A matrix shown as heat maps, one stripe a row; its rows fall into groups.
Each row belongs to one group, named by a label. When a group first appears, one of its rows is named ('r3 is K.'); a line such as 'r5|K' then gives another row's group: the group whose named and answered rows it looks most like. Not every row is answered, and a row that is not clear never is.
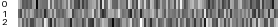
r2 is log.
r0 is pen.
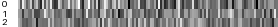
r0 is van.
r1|log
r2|pen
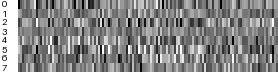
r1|pen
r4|van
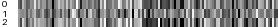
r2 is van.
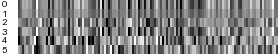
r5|log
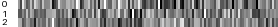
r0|van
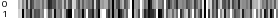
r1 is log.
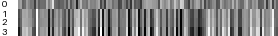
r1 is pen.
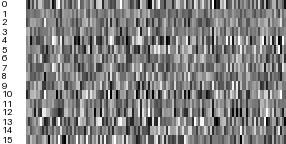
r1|van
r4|log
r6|log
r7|log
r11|log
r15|van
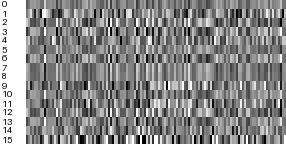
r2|pen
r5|pen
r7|pen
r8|pen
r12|pen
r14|log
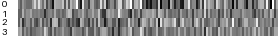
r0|van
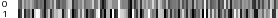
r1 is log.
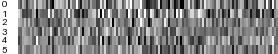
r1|pen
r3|van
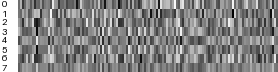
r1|van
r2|log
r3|pen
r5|pen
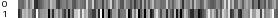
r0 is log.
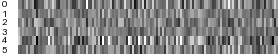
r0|log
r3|van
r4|pen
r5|log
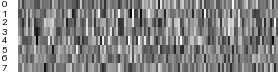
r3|log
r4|pen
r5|van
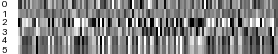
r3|van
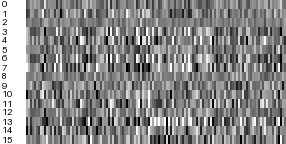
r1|van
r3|pen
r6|pen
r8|log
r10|van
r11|log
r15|van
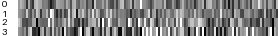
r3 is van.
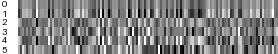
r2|pen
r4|pen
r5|van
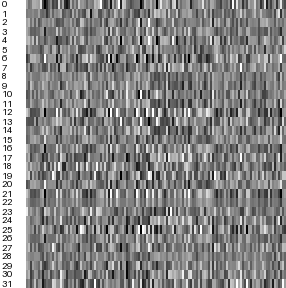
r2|log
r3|pen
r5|log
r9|van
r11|van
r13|log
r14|van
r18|van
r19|log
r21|pen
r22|pen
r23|van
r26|pen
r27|log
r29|log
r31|log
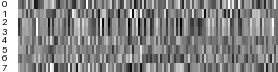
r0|log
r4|van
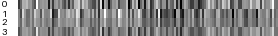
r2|van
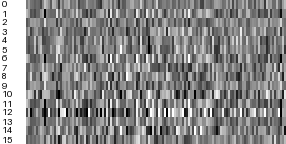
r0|log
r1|pen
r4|log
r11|pen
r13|pen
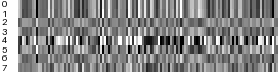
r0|pen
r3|pen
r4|van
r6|pen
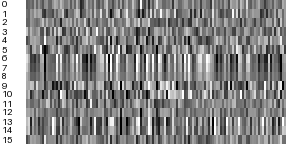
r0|log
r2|van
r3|van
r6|pen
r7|pen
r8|pen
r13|log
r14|log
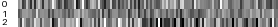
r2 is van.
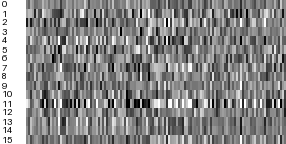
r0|van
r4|van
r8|log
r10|log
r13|van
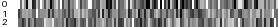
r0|van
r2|log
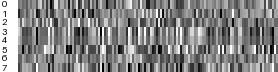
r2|van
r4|pen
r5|log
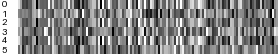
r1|van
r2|pen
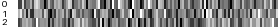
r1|log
